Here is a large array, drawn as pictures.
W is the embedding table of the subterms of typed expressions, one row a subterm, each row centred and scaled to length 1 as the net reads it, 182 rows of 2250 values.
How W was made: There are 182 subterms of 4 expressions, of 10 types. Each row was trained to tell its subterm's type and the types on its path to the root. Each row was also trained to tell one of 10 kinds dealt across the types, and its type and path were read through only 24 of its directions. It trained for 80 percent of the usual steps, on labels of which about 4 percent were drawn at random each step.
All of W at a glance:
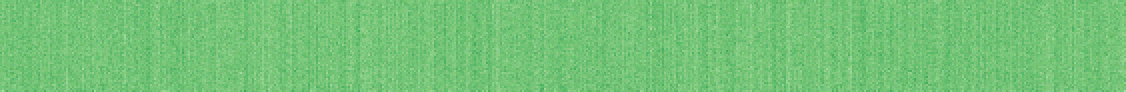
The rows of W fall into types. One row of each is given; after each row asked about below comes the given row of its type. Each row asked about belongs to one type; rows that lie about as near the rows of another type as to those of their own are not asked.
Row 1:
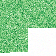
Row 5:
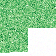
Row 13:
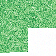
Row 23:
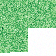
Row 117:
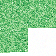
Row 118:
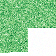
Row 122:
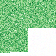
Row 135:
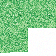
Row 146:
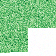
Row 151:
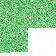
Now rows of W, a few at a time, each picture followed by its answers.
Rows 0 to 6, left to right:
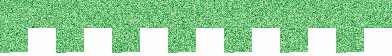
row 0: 5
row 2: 122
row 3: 122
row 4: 1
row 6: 23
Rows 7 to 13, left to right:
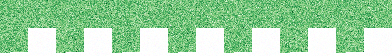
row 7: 122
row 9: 135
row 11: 118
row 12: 13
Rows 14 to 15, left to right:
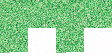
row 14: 146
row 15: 135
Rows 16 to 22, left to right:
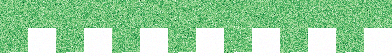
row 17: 146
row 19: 1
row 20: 146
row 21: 135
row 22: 13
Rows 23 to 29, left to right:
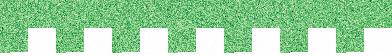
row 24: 1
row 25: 117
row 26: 117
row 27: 13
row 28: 118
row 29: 1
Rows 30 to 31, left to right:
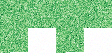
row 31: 13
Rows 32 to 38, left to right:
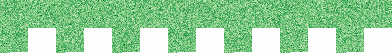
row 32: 135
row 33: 117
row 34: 135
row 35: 23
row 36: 151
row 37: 5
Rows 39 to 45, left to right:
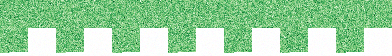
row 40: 151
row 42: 23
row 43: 122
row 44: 118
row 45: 23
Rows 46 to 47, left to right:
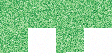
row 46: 135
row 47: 5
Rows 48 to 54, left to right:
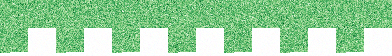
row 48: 1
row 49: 151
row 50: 5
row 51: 122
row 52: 122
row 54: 23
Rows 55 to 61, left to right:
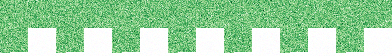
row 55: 23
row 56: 13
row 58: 23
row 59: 146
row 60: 151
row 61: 13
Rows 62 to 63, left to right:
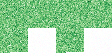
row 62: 118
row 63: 146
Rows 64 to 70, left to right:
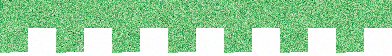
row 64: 5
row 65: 5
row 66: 146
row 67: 151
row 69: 146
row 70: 13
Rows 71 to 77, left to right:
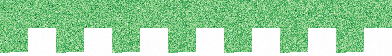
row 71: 146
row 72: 118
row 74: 135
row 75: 135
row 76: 118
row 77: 23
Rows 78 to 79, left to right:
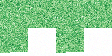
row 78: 151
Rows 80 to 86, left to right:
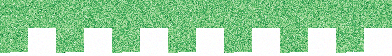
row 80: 5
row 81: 122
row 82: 117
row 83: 118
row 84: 122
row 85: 23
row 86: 23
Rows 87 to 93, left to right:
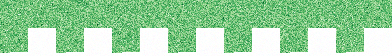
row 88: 117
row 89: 122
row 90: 151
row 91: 151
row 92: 122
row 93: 146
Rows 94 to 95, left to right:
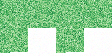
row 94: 5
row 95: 151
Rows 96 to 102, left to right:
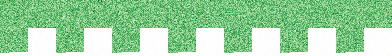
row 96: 23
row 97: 135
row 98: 151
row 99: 122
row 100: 117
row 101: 13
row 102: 23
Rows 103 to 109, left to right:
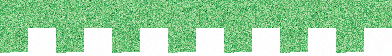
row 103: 5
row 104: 1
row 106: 151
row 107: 135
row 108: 23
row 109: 23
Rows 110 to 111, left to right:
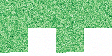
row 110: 118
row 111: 5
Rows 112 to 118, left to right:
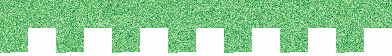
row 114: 5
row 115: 151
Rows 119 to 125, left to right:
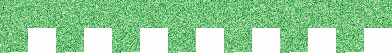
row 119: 5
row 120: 151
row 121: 146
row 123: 151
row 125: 5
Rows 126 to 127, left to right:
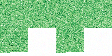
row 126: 1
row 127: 23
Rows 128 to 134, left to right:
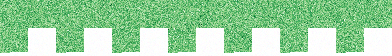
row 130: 23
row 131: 23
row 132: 146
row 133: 135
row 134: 13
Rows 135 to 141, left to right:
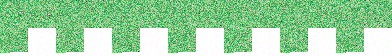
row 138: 135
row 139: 146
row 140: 5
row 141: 151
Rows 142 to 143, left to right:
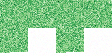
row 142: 117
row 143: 23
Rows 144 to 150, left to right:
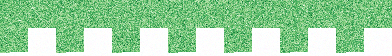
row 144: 117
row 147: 135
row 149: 135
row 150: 122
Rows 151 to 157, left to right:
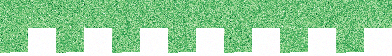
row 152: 122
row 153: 117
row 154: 118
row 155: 118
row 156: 146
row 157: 135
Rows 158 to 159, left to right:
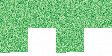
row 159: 122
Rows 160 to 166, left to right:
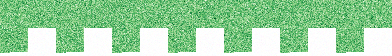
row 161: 146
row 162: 13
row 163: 122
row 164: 146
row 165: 117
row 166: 122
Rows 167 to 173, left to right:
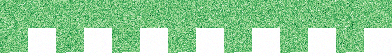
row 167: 117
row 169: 1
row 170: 135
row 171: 135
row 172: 135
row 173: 118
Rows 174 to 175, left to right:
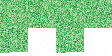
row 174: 23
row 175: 13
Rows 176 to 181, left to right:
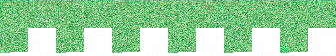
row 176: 135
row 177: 122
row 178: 5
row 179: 1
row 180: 13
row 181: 5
